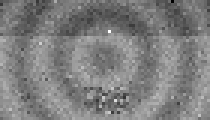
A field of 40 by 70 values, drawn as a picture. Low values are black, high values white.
In the bottom middle lies a patch that is rougher than the rest. Values change most from cell to cell in the bottom middle. Concentric rings centre on the centre. A horizontal seam about 30% of the way down splits the table, and the bottom part is higher. The histogram is bell-shaped.
